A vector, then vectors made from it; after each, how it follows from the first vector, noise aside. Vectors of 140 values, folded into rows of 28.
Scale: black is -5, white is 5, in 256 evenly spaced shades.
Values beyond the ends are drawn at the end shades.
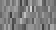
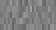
shrunk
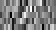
scaled up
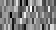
scaled up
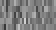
wrapped around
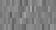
shrunk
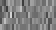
wrapped around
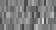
wrapped around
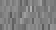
shrunk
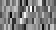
scaled up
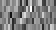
scaled up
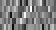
scaled up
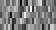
scaled up
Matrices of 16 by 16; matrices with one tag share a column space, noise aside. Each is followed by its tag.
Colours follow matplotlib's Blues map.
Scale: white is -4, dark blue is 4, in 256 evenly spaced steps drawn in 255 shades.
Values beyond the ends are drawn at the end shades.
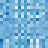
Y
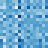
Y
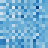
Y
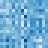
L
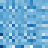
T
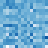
T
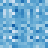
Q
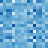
Q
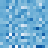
T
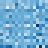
T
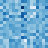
Y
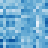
L
